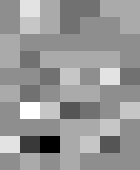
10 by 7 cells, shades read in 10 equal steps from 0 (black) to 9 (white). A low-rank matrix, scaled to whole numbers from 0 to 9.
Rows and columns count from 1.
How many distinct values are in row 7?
5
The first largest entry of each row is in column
2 2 1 1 6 1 2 6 1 2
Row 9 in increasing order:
0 2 3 5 6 7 8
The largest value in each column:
8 9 7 7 7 8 7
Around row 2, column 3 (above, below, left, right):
6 5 7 4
